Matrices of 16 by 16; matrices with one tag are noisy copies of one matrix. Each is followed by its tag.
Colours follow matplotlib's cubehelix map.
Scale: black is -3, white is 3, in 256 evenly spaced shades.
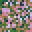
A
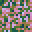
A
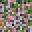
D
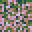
D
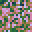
A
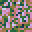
A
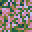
A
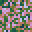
A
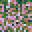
D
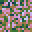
A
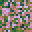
A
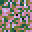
A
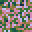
A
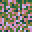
D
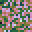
A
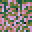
D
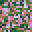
A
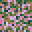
D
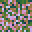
D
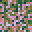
D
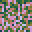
D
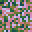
A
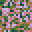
A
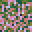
D
